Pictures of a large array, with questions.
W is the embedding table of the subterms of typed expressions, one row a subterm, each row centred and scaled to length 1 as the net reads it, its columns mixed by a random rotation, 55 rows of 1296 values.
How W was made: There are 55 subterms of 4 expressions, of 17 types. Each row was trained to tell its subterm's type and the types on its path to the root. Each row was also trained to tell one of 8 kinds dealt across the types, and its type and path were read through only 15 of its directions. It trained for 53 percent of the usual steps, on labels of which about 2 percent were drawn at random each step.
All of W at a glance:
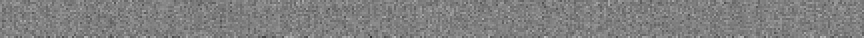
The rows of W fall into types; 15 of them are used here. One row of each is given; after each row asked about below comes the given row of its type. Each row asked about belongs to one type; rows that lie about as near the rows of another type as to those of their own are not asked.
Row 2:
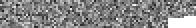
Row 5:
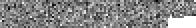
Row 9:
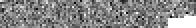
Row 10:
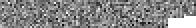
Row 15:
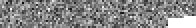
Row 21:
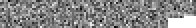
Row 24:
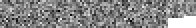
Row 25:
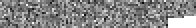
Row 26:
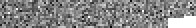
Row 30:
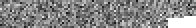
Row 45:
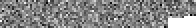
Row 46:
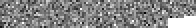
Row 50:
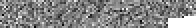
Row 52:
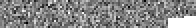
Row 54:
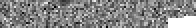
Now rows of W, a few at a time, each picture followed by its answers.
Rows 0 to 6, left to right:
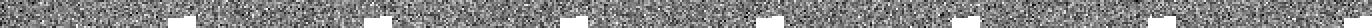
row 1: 2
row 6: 2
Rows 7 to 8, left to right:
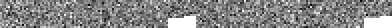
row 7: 46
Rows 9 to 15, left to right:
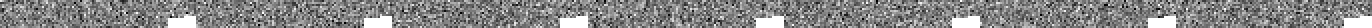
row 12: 21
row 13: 9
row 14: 46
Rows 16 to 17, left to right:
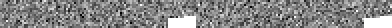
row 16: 25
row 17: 9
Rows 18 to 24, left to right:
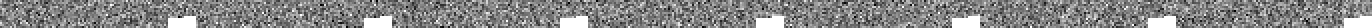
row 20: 45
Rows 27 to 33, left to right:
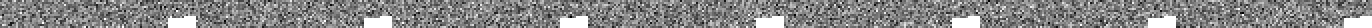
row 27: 50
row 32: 21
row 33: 30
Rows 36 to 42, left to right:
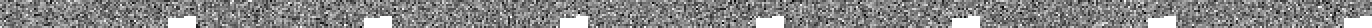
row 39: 50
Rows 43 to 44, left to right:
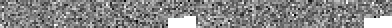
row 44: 2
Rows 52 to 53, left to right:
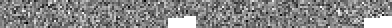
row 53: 10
